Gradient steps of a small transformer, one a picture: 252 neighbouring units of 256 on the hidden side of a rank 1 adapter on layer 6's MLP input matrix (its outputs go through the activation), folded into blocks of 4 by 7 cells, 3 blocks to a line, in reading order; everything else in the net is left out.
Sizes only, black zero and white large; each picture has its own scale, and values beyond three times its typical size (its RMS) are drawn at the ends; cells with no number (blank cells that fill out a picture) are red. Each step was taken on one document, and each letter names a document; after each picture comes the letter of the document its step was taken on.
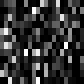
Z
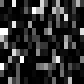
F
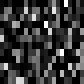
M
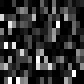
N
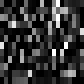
N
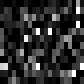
M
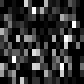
Z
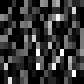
F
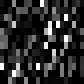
F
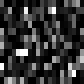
N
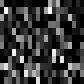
M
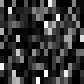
N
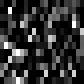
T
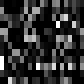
T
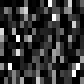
M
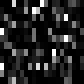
F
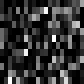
N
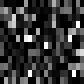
M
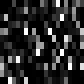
F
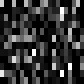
Z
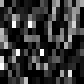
T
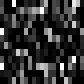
F
